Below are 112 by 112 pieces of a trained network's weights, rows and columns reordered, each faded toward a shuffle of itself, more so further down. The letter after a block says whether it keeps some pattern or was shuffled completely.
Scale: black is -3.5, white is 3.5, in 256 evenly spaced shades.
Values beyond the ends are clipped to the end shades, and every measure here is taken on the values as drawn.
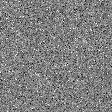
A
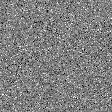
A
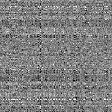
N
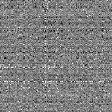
N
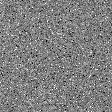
A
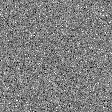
A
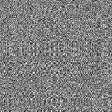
N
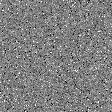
A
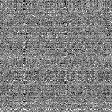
N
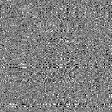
N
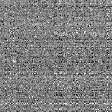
N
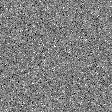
A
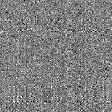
N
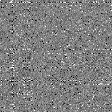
N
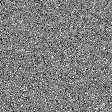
A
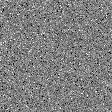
A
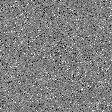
A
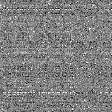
N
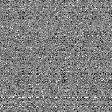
N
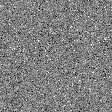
A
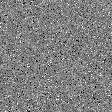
A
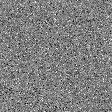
A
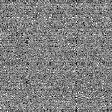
N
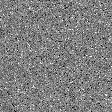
A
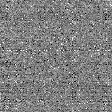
N
